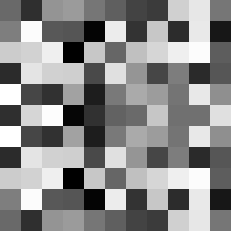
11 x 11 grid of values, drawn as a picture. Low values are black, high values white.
Slope: none. Roughest part: middle left. Calmest part: centre. Mirror symmetry: top to bottom.
